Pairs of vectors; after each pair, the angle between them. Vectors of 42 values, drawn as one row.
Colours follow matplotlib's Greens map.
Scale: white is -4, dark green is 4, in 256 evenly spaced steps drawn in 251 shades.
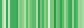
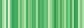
nearly parallel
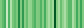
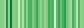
nearly opposite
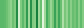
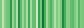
nearly opposite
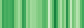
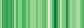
nearly parallel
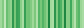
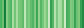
nearly opposite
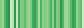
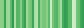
partly opposed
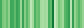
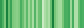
partly aligned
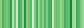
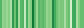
nearly opposite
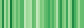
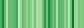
partly aligned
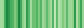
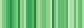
partly aligned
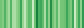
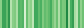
partly aligned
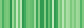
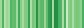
partly aligned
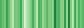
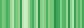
nearly parallel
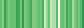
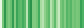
partly aligned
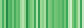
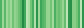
nearly opposite
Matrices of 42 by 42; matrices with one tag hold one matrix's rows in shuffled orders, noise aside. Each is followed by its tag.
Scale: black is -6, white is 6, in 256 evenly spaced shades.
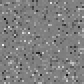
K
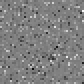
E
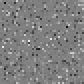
K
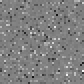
E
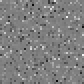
E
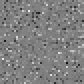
K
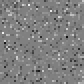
K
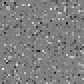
K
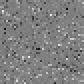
K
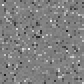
K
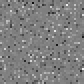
E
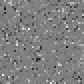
K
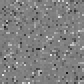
K
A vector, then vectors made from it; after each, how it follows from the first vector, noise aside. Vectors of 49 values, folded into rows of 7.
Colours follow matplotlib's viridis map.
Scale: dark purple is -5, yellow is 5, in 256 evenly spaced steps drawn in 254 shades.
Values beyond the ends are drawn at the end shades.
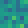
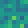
copied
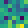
scaled up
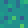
partly zeroed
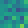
copied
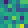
scaled up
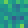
sign-scrambled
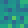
copied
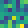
scaled up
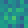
sign-scrambled
